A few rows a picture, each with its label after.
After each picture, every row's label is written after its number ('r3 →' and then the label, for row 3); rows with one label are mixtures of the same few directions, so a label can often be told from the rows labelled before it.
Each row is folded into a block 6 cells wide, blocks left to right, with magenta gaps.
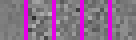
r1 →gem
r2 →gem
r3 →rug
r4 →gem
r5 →gem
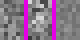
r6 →gem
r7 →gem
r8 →gem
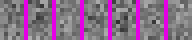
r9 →gem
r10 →gem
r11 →gem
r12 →gem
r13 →gem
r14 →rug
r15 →gem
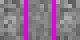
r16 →gem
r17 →gem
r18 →gem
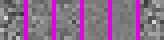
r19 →gem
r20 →gem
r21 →rug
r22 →rug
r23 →gem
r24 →rug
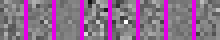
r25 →gem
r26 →rug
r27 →rug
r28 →rug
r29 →rug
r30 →rug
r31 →rug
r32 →rug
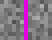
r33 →rug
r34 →gem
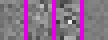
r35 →rug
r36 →gem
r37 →rug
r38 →gem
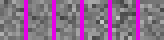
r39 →rug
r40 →gem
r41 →gem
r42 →rug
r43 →gem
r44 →rug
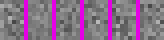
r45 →rug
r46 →gem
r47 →gem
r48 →rug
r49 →gem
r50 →rug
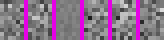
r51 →rug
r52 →gem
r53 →gem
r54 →gem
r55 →gem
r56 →rug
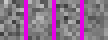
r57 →rug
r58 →gem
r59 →rug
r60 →gem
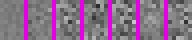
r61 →gem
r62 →rug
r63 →rug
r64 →gem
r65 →rug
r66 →gem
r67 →rug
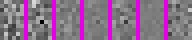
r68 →gem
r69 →rug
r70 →gem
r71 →rug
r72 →rug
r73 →rug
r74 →rug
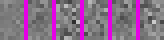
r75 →rug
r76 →gem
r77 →rug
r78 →rug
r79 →gem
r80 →rug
